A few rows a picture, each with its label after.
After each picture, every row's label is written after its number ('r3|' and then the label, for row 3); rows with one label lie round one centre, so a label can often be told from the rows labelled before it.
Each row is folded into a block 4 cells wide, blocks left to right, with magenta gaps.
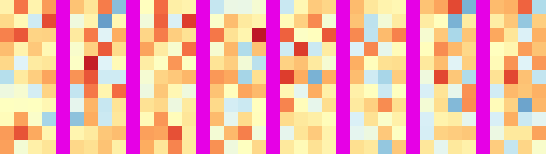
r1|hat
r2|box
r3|hat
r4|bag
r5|bag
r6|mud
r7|box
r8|box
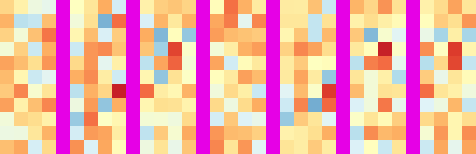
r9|mud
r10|box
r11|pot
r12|hat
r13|box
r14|pot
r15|pot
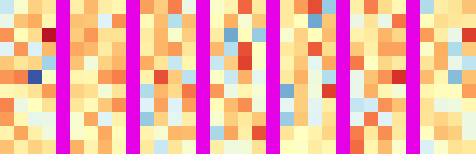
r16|bag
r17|hat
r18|box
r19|pot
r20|box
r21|hat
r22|bag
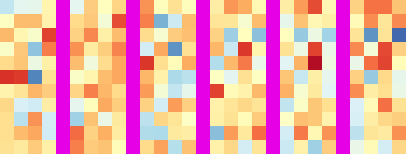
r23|bag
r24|hat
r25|mud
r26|pot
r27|pot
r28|pot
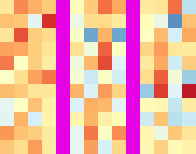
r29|hat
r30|pot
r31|box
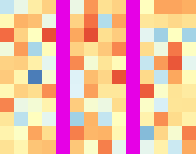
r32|bag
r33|hat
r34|pot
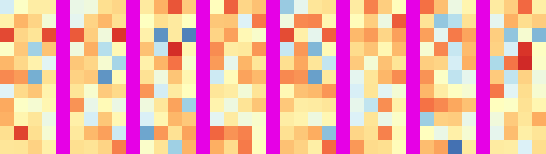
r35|bag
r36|bag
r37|pot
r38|hat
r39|bag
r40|hat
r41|mud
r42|pot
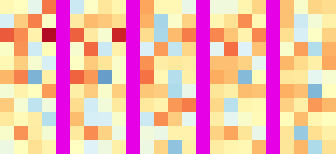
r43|bag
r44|bag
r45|mud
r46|bag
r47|mud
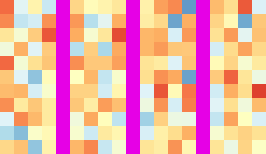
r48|mud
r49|mud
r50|box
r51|box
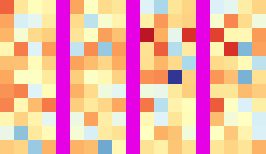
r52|mud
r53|mud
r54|bag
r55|bag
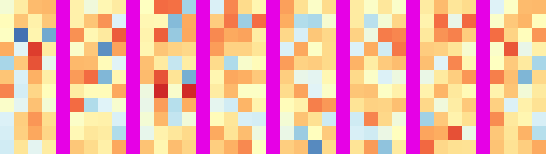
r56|pot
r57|bag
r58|box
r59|hat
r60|mud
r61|mud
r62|hat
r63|bag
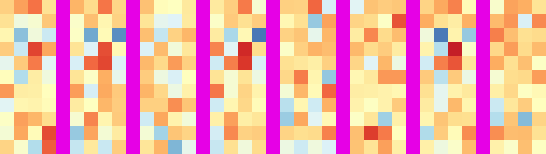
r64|pot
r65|pot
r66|mud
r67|pot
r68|box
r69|hat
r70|pot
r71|hat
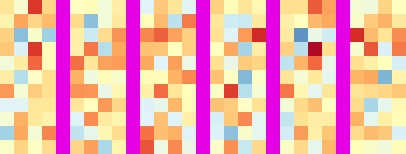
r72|pot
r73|mud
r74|hat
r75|mud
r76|pot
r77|bag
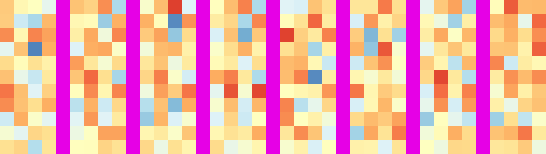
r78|mud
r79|box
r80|box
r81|box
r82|bag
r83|pot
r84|box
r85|hat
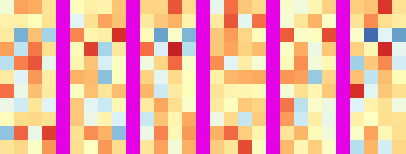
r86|pot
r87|bag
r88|pot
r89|hat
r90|bag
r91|pot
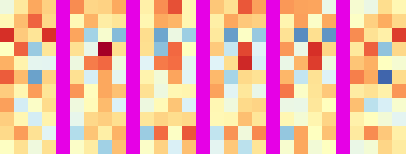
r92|bag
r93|pot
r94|pot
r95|pot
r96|pot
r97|bag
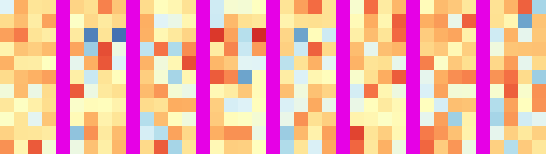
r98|hat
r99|pot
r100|mud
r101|bag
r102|pot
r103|hat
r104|hat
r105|box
